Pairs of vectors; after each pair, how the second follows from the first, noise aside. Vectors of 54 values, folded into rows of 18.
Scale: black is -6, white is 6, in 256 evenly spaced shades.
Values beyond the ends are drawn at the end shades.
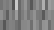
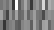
scaled up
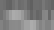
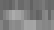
copied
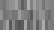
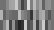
scaled up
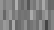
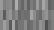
copied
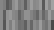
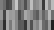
scaled up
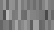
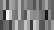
scaled up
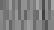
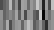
scaled up
